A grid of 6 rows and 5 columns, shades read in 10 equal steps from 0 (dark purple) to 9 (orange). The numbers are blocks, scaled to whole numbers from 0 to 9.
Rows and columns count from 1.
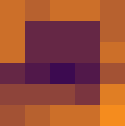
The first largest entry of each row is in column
1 1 1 5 5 5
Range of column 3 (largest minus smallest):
7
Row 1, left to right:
7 6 7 7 6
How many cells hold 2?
7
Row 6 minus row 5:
1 2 3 4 1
